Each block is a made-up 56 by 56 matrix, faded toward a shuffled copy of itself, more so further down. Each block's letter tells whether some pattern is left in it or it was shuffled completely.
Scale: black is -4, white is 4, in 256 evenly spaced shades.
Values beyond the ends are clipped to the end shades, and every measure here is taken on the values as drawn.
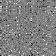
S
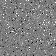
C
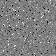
C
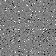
S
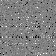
S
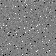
C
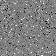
C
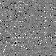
S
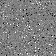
C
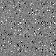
S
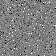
C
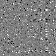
S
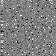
S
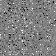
S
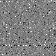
S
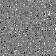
S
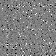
S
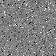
C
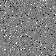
S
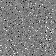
C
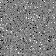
S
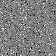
C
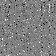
S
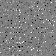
S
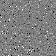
S
